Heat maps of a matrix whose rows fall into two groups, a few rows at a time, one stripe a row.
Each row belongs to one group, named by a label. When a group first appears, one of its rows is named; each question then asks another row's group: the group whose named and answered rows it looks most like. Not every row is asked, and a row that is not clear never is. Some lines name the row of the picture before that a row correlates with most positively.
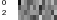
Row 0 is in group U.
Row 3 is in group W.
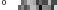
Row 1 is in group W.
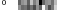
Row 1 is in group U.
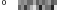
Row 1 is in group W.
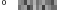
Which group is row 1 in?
U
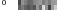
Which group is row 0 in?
U
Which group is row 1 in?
U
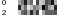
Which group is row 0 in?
W
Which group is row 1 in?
U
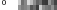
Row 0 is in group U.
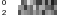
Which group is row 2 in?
U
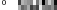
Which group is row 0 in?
U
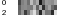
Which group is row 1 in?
U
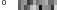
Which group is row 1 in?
W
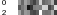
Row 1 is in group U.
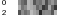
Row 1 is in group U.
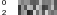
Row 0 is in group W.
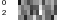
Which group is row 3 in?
W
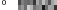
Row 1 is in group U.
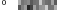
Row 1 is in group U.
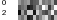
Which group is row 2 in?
U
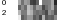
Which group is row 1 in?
U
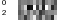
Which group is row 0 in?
U
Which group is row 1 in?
U
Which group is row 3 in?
W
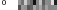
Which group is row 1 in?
U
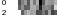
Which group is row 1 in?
W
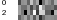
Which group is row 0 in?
W
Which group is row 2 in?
W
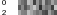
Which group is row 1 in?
W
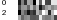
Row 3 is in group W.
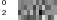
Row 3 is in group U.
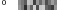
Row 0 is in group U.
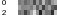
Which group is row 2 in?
W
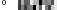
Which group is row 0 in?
W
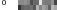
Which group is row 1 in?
U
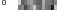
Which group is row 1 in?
W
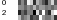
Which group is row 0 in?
U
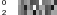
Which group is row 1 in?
W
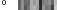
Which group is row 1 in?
W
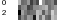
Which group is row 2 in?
U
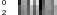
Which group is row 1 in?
W
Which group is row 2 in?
W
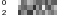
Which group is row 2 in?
U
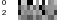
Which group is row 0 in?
U
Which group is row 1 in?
W
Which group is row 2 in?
U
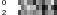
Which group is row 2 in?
U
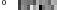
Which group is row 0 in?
U
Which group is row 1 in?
W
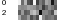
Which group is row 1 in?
U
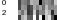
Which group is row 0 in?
W
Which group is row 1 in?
U
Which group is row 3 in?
U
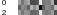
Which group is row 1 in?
W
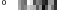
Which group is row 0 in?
U
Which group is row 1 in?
U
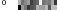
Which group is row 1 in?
U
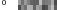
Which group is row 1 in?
U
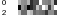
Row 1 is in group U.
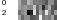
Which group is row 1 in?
U
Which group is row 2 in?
U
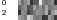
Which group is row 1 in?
U
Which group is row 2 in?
U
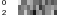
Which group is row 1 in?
W
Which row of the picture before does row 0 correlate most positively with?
3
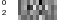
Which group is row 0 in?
W
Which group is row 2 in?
W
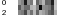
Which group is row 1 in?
W
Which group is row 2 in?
W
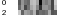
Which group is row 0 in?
W
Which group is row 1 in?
W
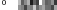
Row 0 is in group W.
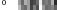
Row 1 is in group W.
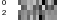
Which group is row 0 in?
U
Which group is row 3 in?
W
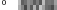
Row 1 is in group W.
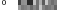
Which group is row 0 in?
U
